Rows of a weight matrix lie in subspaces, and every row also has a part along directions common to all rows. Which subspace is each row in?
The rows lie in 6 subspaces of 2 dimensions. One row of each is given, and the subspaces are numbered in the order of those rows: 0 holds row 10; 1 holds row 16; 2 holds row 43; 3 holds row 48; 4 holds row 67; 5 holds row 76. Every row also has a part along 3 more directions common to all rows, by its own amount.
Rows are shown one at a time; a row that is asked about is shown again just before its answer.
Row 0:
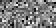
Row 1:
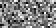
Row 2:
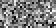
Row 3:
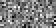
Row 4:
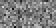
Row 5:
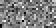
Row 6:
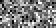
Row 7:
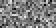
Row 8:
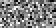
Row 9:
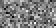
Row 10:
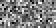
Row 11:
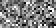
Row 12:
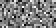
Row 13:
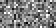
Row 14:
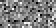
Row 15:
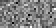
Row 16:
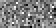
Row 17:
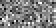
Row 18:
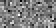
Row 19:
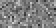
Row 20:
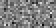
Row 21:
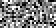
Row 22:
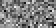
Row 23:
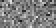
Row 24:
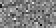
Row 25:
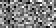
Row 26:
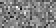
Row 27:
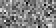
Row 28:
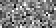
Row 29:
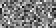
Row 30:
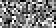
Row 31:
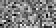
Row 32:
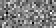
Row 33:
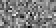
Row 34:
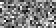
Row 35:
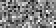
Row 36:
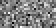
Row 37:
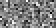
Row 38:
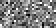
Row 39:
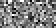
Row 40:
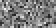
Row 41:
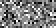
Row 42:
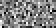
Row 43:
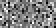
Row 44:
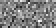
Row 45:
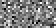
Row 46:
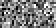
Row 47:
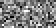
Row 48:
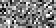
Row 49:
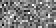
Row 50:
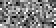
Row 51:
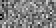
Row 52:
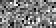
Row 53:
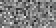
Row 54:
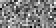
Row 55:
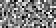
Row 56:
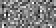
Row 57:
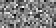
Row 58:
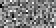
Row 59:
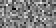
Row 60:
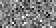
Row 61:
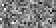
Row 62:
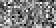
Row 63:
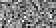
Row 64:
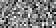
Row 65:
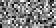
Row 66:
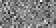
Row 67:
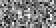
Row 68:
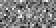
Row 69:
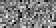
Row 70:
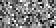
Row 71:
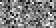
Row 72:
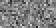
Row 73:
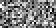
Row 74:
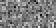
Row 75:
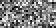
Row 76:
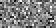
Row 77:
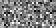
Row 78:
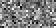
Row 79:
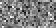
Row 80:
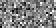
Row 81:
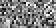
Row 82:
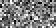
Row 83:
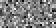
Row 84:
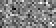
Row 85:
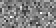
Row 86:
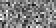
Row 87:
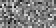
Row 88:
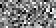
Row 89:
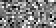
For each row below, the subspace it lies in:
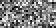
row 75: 0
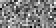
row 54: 1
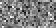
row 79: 5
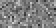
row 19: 1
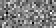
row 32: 2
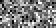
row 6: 0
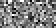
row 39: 3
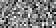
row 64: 1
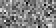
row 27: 3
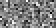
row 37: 2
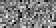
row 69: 4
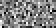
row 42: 5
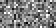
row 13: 0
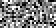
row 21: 2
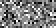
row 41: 2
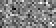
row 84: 3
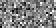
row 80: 1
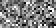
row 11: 3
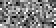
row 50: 1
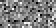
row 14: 0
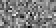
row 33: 5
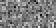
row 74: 0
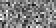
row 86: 2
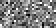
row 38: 1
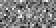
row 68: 4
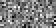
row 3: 0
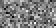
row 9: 0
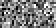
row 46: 3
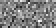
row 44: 4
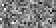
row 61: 0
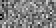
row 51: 2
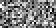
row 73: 4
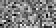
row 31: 1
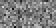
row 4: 4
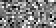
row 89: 2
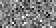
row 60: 1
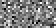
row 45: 2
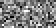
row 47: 5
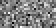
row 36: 1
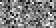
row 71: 5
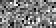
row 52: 0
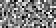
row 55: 0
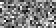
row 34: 5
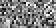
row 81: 3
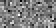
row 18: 4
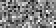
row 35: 0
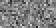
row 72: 3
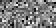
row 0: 0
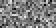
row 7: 3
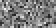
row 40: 5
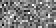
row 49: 5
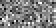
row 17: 0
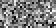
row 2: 2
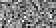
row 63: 2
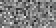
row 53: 5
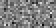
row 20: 2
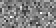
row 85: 5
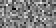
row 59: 3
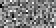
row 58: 4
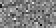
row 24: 4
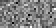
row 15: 1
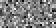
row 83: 3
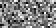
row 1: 4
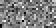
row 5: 1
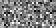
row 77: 2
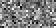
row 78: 2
